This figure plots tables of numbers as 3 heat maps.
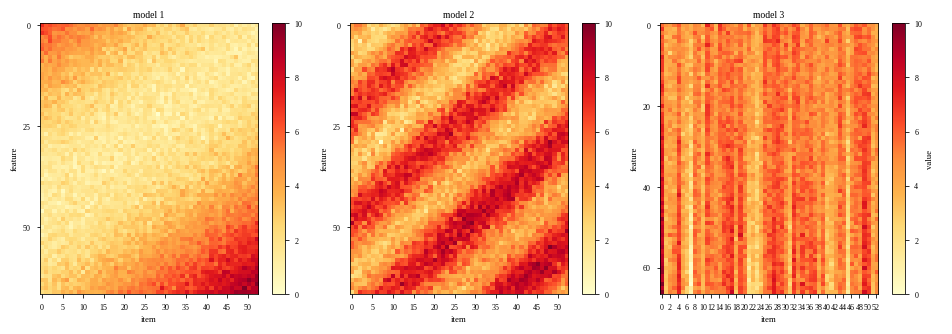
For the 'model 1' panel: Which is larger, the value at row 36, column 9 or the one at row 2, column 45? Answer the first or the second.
the second
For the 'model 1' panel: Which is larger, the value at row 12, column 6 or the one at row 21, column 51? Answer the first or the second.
the first
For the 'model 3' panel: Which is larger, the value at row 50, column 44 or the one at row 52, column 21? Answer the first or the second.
the first
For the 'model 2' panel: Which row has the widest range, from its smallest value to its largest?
29
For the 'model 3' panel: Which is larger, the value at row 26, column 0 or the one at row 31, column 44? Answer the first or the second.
the first
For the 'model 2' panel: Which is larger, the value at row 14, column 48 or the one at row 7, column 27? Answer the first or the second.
the first
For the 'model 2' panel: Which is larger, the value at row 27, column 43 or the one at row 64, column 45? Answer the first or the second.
the second
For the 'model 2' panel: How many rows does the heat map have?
67
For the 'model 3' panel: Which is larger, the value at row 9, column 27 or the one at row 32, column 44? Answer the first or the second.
the first
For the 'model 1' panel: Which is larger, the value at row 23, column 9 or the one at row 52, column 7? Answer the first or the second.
the first
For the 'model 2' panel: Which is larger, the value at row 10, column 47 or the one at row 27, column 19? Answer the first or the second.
the second
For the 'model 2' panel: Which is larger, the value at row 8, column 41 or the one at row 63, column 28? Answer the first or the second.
the first
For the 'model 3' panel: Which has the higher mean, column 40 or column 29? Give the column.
29
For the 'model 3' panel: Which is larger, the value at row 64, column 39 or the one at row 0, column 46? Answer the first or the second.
the first
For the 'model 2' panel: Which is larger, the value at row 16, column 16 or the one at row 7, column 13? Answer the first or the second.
the second
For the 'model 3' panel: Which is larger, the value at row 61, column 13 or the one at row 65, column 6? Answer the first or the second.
the first
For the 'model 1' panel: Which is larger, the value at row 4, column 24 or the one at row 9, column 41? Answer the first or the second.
the first
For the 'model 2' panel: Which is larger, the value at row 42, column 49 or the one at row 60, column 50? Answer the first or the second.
the second
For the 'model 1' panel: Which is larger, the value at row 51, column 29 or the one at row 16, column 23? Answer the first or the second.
the first
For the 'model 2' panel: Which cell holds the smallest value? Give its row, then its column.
29, 7
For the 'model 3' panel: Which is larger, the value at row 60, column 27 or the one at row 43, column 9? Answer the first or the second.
the first
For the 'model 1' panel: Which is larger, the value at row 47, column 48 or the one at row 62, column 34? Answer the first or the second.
the second
